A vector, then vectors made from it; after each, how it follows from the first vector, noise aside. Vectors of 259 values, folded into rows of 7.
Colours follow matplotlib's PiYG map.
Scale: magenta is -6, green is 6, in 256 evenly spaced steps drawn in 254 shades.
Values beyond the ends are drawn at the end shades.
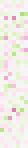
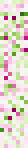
scaled up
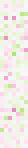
copied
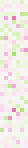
copied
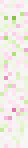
sign-scrambled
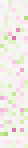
reversed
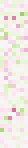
copied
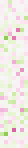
reversed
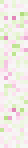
copied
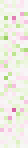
sign-scrambled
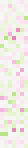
reversed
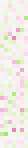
reversed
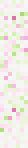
copied
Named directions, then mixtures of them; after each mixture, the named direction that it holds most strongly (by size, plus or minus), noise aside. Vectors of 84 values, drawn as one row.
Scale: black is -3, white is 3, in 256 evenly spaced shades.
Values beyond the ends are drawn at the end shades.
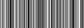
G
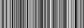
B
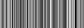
B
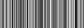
B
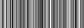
B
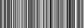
B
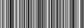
G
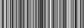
B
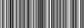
G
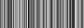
B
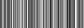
B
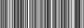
G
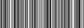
G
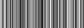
B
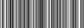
G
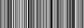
B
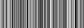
B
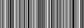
G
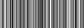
B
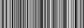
B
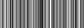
B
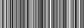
B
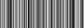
G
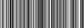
G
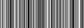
G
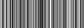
B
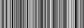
B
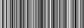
B
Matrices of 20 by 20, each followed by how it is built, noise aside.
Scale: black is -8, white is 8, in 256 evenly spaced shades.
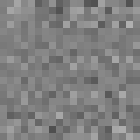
low rank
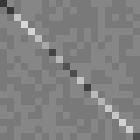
diagonal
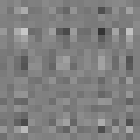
low rank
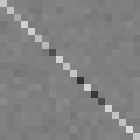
diagonal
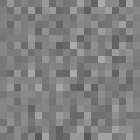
low rank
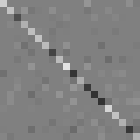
diagonal
